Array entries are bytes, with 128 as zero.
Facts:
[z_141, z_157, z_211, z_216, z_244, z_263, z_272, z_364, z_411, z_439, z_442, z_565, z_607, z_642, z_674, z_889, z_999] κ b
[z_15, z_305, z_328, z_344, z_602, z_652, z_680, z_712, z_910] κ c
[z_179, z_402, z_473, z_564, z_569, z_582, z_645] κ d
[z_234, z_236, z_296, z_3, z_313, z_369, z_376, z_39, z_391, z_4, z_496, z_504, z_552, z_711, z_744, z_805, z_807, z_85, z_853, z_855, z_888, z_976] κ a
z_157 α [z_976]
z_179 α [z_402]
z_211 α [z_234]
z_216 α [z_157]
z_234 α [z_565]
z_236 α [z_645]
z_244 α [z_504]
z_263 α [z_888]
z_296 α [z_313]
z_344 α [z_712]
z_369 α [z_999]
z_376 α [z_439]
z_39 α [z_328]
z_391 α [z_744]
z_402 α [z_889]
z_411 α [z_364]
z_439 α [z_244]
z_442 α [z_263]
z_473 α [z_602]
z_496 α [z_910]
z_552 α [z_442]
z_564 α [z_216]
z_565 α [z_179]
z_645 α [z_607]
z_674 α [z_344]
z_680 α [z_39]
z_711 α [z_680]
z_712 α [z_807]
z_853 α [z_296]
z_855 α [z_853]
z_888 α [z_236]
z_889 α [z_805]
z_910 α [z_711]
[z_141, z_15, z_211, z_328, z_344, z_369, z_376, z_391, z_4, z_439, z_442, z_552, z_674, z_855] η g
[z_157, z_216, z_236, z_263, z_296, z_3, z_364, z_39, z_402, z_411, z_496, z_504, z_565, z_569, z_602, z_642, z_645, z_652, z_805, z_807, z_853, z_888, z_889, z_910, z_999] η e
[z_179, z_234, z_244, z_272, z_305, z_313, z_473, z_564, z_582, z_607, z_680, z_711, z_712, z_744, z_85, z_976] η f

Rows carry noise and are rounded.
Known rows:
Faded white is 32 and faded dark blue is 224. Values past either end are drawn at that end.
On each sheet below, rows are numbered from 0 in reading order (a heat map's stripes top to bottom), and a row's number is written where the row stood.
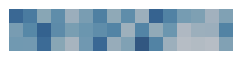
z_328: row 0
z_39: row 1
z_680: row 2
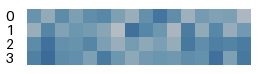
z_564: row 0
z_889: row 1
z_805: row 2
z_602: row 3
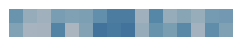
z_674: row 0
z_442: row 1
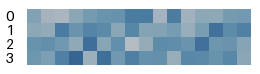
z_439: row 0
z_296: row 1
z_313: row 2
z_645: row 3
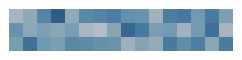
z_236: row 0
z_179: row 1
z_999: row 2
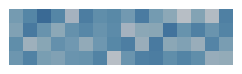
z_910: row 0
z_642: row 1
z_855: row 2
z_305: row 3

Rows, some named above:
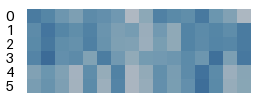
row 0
z_582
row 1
z_3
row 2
z_3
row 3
z_602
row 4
z_272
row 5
z_272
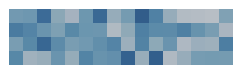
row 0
z_680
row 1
z_582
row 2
z_39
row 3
z_344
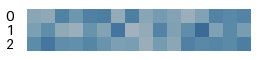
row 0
z_853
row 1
z_607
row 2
z_3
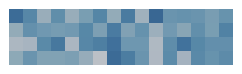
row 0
z_15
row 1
z_411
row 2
z_263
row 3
z_565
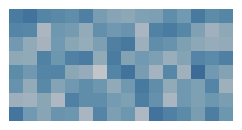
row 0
z_569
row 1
z_141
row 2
z_211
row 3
z_853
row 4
z_402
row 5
z_473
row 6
z_244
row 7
z_4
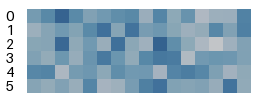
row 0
z_39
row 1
z_216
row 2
z_711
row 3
z_712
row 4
z_141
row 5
z_234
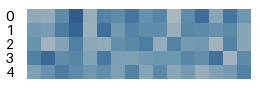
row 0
z_888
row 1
z_645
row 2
z_552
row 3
z_652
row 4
z_496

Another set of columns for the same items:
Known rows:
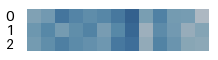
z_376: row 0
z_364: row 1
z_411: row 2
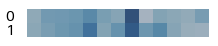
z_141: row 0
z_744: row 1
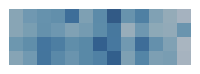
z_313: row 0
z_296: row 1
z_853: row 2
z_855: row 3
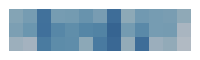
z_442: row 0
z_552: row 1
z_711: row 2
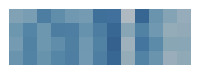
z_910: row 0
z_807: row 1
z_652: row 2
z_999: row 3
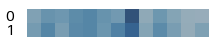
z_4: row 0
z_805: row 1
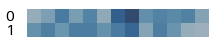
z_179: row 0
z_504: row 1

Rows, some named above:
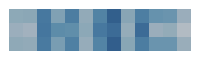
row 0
z_564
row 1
z_711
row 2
z_564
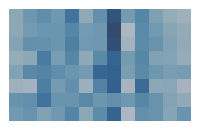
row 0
z_272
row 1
z_328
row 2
z_15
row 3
z_244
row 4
z_889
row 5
z_680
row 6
z_888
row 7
z_569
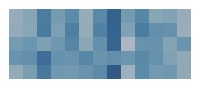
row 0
z_244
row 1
z_564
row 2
z_569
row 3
z_888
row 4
z_344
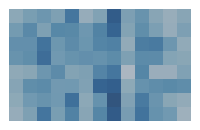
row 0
z_607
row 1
z_805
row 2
z_645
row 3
z_263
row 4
z_39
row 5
z_402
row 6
z_305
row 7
z_712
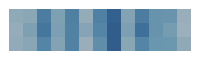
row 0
z_564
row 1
z_712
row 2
z_473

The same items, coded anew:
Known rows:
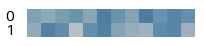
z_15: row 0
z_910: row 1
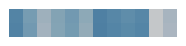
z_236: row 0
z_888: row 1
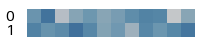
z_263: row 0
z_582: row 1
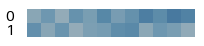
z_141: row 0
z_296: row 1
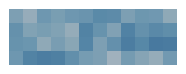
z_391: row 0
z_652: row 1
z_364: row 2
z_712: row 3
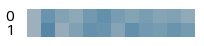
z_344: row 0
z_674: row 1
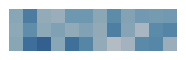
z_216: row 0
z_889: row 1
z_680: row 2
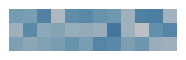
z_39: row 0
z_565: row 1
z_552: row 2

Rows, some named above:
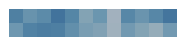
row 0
z_582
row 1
z_712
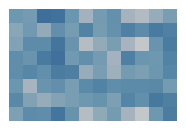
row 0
z_234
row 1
z_141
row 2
z_179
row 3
z_305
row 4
z_473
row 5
z_4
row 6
z_569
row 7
z_179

